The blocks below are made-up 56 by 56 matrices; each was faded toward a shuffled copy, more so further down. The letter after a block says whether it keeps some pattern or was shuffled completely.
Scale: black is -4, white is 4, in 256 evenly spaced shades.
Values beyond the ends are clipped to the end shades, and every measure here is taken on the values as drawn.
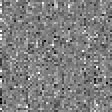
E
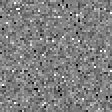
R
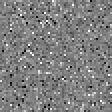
R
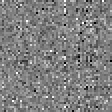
E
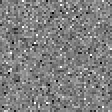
R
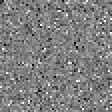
R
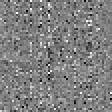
E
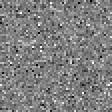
R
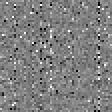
E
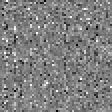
E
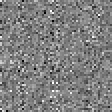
E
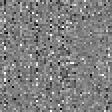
E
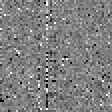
E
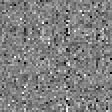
E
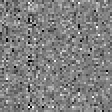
E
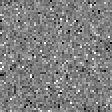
R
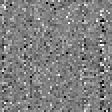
E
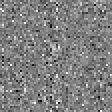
E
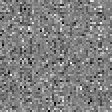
E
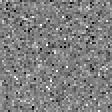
R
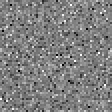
R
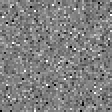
R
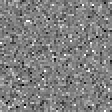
R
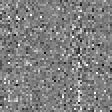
E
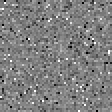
R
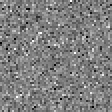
R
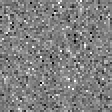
R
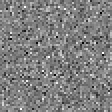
R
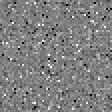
R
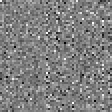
E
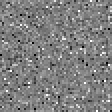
R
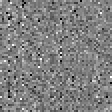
E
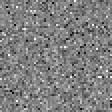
R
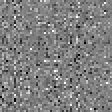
E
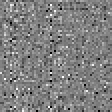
E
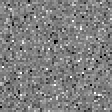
R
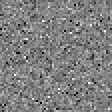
R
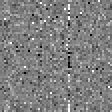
E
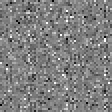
E
